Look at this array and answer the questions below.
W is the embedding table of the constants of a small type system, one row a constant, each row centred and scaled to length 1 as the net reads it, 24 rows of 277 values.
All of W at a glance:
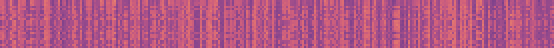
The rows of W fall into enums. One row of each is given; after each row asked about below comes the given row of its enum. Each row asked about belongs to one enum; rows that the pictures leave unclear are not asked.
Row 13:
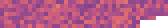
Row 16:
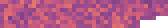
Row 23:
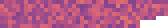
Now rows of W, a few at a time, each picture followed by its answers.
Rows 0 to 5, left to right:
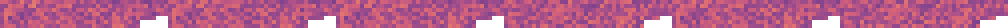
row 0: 16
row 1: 16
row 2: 16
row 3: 13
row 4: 16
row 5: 13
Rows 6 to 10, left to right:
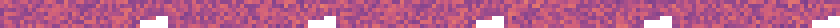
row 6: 13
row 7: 23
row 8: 13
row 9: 16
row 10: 23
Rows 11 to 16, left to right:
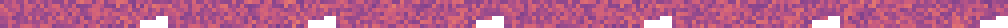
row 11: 23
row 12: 23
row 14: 23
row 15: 13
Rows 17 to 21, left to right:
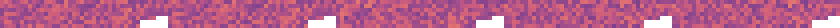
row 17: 13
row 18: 13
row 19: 16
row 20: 23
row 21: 23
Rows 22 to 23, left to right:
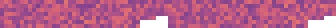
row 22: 13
